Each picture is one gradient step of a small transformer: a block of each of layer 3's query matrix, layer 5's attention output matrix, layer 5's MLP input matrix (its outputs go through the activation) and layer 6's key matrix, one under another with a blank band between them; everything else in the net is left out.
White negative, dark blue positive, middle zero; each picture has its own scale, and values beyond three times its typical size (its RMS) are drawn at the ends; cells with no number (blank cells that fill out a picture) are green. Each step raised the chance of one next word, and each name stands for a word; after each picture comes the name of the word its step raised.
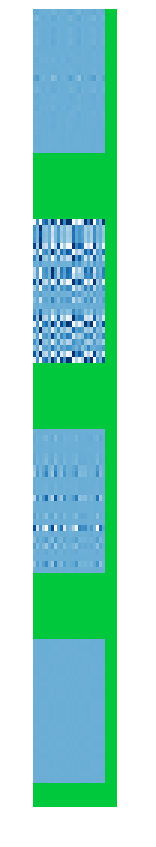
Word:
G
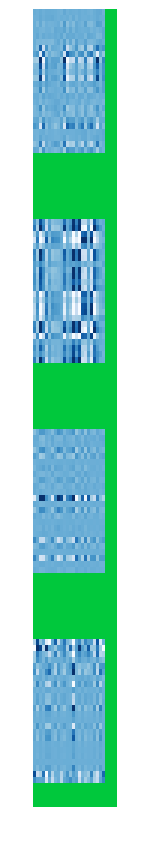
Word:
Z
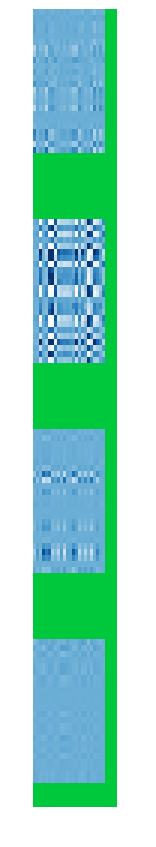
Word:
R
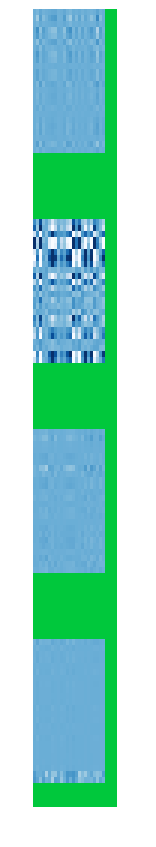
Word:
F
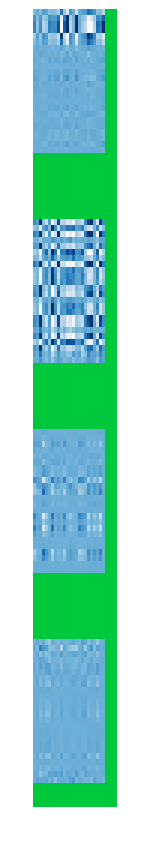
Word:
R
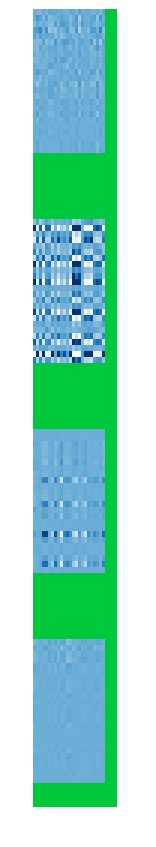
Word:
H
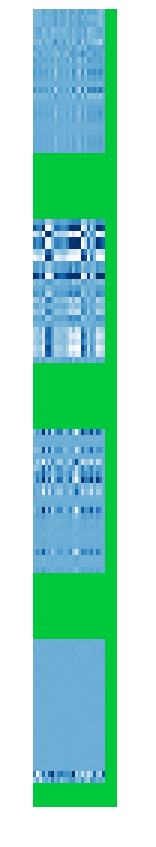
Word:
F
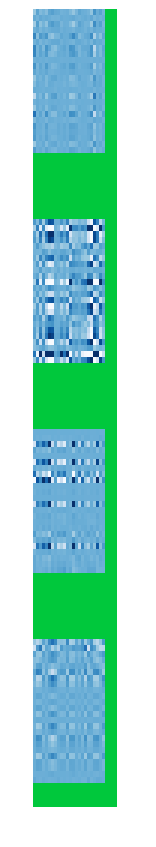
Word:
H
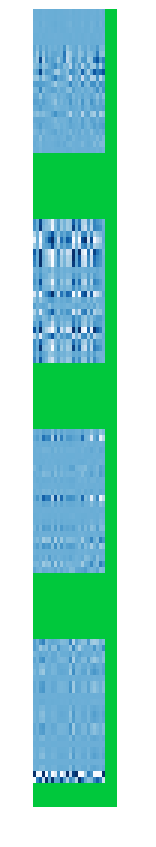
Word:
Z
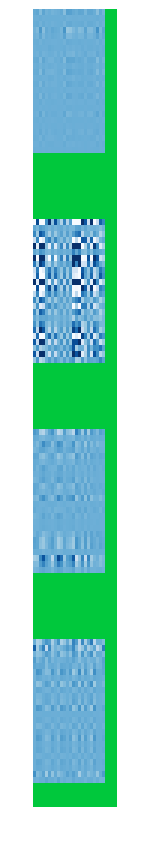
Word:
G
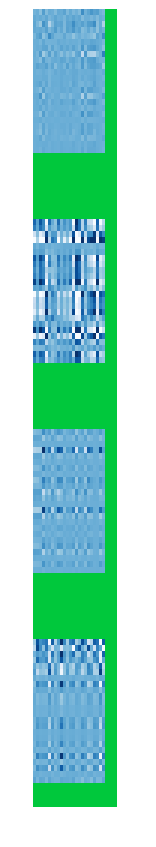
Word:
Z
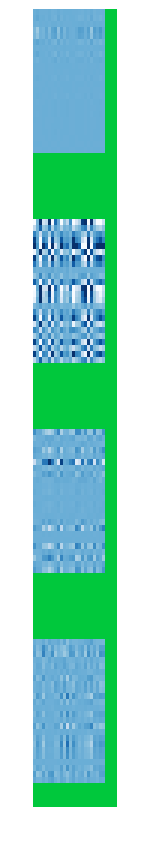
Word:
G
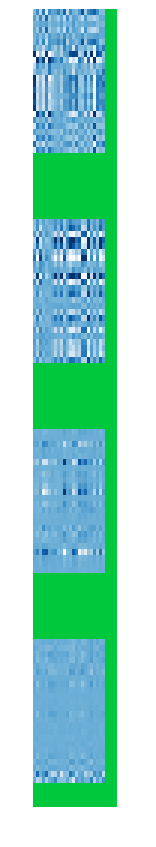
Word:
F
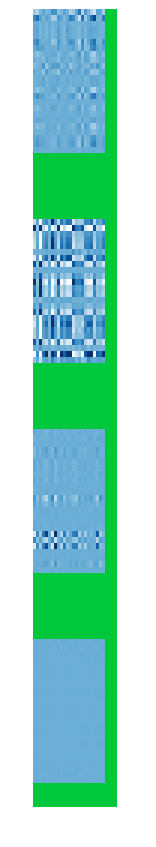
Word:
H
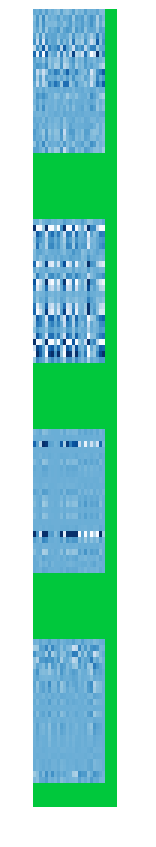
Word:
H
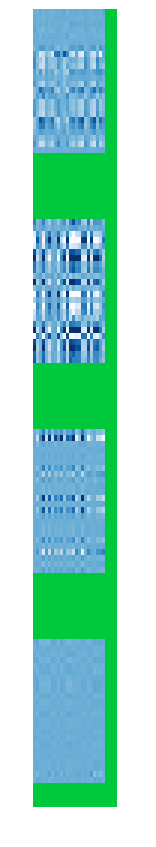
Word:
Z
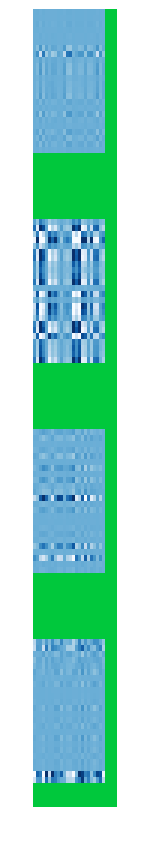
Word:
Z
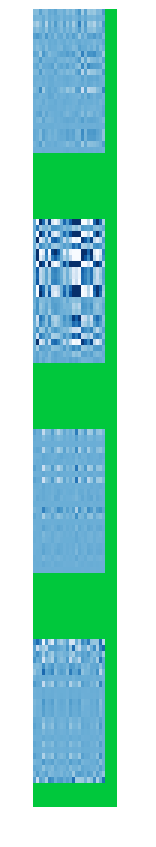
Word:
R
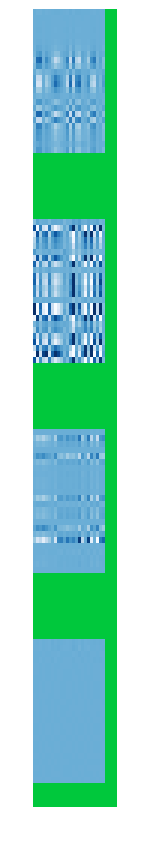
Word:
H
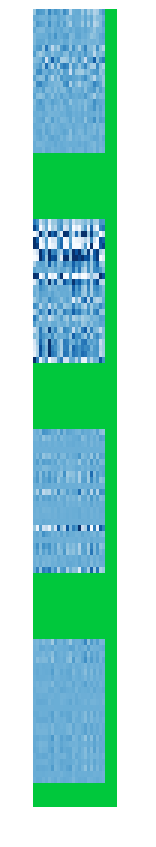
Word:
F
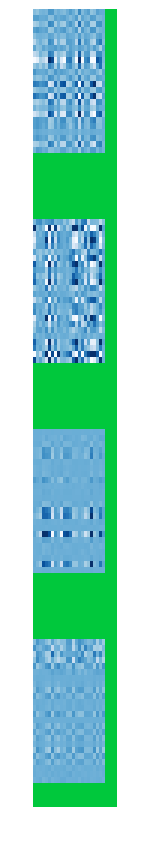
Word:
H
